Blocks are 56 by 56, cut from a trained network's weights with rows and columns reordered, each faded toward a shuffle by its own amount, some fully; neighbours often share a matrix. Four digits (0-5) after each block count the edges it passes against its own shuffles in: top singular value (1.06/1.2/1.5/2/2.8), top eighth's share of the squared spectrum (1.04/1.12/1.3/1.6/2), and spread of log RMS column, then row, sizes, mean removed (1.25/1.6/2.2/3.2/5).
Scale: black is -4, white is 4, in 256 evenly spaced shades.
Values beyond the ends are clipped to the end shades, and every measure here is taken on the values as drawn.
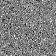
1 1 0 0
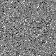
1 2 0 1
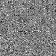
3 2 0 2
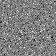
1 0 0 0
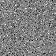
0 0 0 0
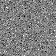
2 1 0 0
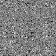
3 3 0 2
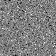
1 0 0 0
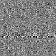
4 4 1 3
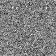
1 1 0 0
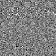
3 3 1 2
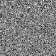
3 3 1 1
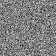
0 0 0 0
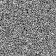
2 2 0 0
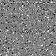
3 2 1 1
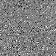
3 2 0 2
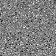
2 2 0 1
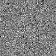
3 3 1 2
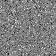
0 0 0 0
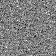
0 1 0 0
